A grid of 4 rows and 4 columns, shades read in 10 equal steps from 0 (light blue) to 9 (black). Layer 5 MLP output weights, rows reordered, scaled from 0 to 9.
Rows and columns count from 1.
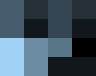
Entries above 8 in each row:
0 0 1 0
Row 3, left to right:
0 3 4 9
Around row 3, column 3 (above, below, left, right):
6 8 3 9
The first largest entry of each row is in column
2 2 4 3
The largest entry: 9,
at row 3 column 4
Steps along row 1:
up down up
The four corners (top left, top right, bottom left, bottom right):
5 7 0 8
